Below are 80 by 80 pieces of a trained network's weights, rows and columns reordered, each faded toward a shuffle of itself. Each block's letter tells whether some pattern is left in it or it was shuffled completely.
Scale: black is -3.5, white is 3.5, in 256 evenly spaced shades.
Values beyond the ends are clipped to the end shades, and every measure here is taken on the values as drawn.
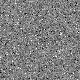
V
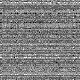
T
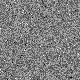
V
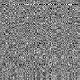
T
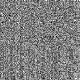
T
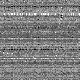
T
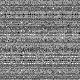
T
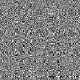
T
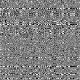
T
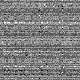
T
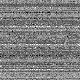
T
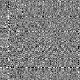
T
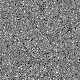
V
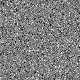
V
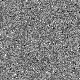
V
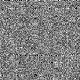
T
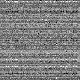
T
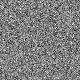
V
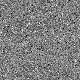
V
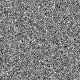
V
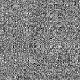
T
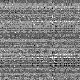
T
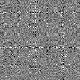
T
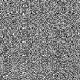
T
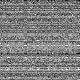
T
